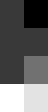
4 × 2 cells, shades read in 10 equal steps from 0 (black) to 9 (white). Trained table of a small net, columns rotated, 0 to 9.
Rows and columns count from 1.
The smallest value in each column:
2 0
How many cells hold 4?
1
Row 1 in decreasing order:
2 0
